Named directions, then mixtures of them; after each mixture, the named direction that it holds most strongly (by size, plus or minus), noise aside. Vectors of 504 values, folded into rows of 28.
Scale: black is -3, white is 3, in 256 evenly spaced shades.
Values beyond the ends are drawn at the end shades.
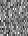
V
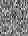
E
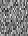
E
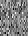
V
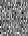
E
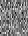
E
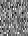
V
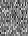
E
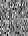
V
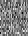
E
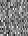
V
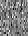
V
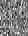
V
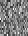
V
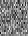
E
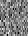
V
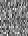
V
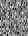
V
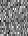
V
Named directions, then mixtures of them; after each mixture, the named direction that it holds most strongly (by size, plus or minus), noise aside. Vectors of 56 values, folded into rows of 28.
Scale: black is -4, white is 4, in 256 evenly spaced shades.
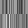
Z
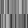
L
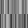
L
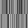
Z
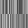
Z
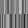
L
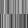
L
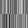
Z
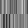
Z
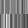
L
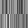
Z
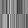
Z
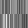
Z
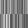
Z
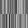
Z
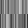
L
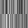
Z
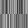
Z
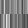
L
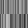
L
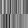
Z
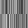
Z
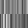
L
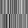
Z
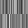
Z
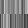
L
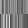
Z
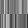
L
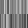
L
